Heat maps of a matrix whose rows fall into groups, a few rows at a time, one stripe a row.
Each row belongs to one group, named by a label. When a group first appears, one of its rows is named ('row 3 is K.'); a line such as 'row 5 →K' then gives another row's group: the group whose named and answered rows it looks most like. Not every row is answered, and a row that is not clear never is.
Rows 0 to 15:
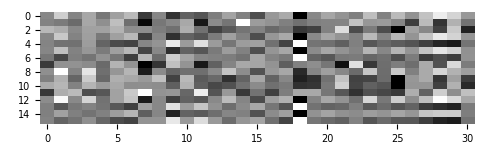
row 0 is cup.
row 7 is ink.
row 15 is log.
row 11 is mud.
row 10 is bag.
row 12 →cup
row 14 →cup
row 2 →bag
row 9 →bag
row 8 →cup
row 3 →cup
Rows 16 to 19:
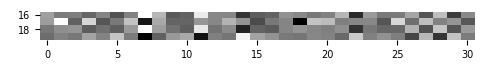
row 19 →ink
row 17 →cup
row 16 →mud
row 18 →mud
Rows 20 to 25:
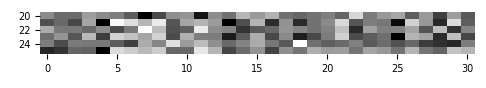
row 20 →ink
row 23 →bag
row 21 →bag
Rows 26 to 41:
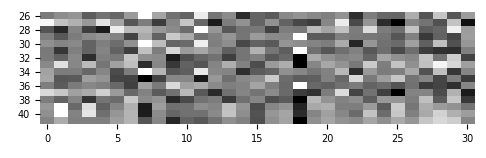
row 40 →cup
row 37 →bag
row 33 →cup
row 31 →log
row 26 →mud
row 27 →bag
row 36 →log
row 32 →cup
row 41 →cup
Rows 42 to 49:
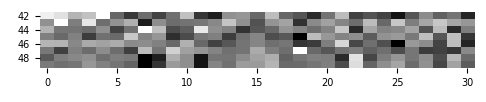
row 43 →cup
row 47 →log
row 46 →bag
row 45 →cup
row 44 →mud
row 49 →ink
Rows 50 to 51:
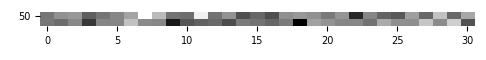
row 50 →mud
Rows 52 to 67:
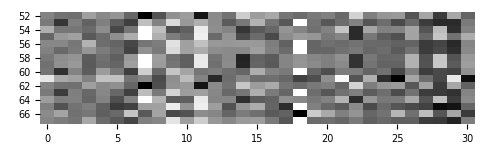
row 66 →cup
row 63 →log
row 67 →log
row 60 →log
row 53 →log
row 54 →mud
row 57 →log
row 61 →bag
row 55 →mud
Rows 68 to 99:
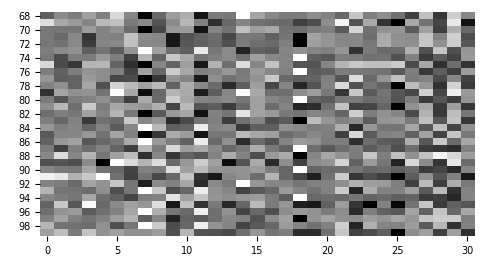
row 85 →ink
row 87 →log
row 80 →log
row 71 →cup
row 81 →bag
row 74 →log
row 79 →ink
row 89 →bag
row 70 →ink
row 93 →mud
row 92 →ink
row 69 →bag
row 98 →mud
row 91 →bag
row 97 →cup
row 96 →mud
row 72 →cup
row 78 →bag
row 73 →mud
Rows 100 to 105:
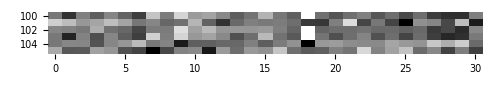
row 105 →ink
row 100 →log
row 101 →bag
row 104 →cup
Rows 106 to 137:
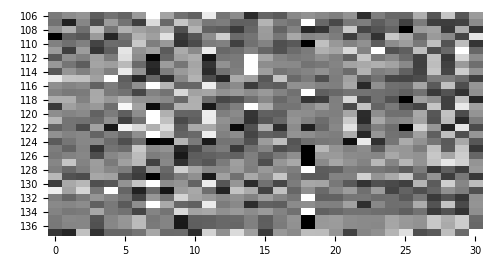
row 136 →cup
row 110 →cup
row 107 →log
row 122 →bag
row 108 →bag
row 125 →cup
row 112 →ink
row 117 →log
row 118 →bag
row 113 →ink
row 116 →mud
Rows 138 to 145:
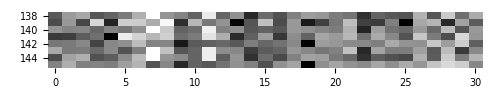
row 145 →cup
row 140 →mud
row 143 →mud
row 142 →cup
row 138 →mud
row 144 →mud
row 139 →bag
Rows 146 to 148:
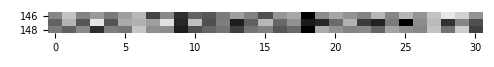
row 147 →bag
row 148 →cup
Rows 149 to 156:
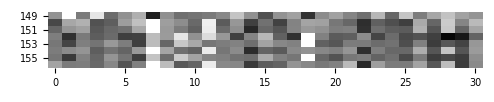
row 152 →log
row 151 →mud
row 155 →log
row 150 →mud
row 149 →cup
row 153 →log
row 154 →mud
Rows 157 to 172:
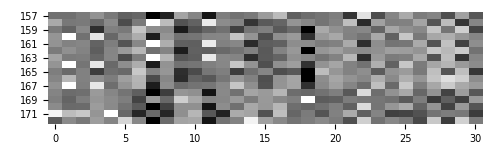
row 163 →mud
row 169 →log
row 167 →cup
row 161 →mud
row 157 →ink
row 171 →bag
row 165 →cup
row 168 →ink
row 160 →cup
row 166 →cup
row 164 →cup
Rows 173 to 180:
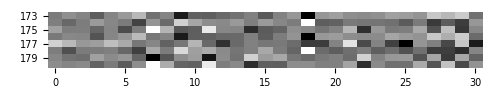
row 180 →mud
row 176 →cup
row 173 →cup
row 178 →log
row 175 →mud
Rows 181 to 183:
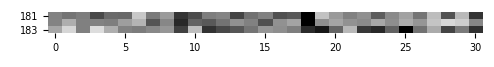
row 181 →cup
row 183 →bag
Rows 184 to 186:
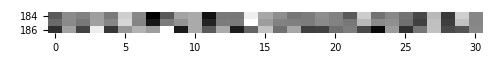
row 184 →ink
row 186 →bag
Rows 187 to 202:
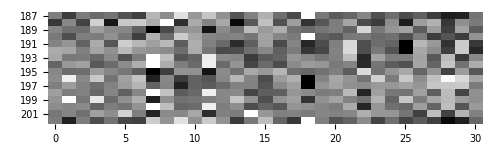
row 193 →mud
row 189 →ink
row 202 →log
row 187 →log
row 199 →cup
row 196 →cup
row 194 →mud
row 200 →mud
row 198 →mud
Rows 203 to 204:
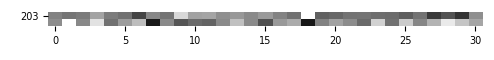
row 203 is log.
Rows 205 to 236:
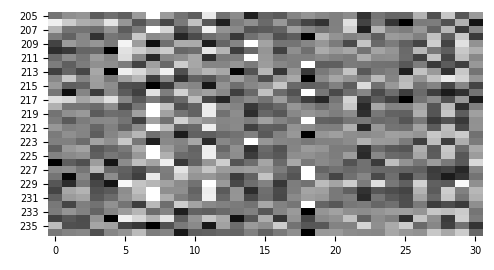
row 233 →cup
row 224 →mud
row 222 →cup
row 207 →mud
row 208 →cup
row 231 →mud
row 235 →ink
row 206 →bag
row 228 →log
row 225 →mud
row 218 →mud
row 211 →ink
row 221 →mud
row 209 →ink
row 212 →log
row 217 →bag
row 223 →ink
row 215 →ink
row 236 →cup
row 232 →log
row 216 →log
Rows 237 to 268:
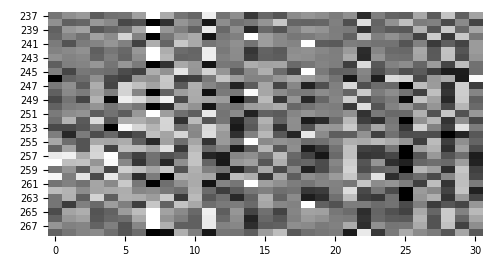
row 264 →log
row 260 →bag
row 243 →mud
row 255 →ink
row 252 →bag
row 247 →bag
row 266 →mud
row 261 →ink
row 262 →bag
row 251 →mud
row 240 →ink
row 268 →ink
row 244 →ink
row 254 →log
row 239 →mud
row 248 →ink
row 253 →bag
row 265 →mud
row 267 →mud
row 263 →bag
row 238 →ink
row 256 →bag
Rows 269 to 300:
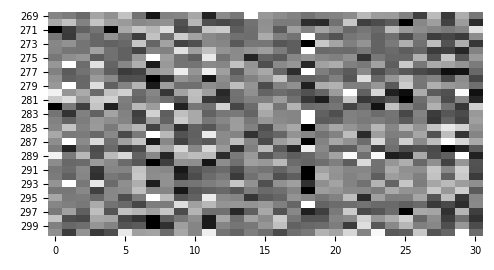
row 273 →cup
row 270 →bag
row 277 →log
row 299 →ink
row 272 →log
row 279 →cup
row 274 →log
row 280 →bag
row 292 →cup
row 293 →cup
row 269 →ink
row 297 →bag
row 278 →ink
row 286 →mud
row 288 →log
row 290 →ink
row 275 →mud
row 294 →cup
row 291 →cup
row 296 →log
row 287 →cup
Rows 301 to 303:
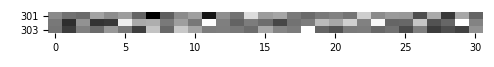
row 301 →ink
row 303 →log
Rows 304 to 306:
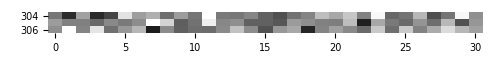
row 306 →cup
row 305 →mud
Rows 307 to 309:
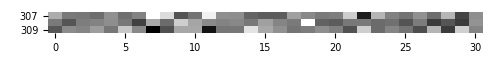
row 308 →log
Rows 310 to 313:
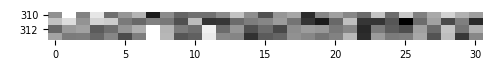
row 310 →cup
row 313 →mud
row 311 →bag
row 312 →mud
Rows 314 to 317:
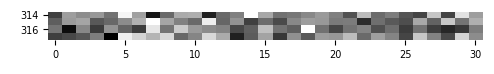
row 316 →log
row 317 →bag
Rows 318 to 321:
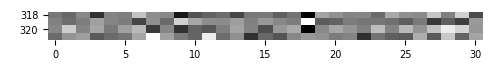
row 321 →mud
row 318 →cup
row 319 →log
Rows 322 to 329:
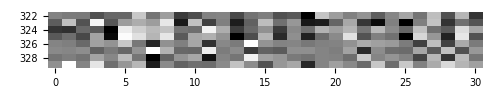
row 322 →cup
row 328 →ink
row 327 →mud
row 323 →bag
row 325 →bag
